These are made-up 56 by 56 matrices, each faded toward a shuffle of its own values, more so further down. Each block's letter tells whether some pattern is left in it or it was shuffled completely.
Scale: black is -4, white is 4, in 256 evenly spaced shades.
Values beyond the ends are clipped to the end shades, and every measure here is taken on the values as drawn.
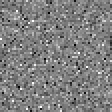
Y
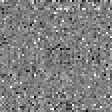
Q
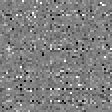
Q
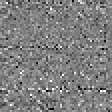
Q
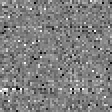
Q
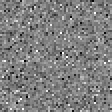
Y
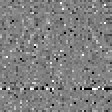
Q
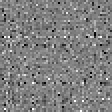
Q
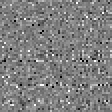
Q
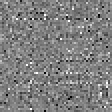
Q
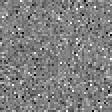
Y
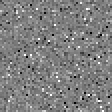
Y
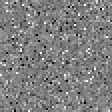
Y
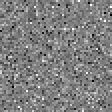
Y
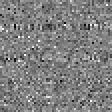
Q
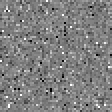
Y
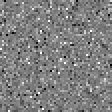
Y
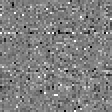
Q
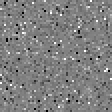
Y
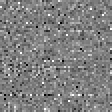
Q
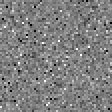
Y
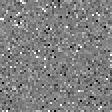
Y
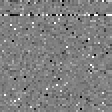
Q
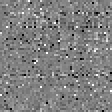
Q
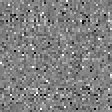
Q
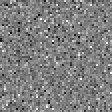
Y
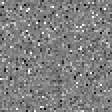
Y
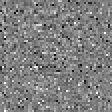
Q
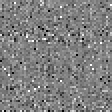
Q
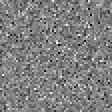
Y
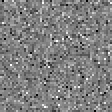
Y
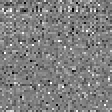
Q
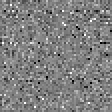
Q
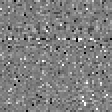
Q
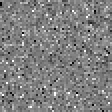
Y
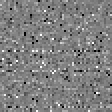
Q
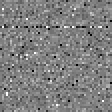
Q
